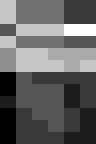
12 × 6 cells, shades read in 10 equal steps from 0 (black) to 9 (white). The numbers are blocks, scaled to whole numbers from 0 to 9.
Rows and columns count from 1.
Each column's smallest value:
0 2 2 2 1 1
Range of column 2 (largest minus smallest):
5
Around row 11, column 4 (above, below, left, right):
3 2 2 2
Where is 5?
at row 5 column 1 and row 6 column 1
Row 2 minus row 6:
2 -3 -3 -3 -4 -5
